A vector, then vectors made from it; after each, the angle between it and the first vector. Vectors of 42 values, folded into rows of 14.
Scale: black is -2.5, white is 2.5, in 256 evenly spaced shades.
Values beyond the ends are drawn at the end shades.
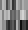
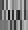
orthogonal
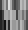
orthogonal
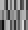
orthogonal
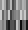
nearly parallel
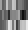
nearly opposite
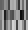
partly opposed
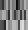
partly opposed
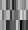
nearly parallel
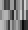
partly aligned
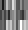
nearly opposite
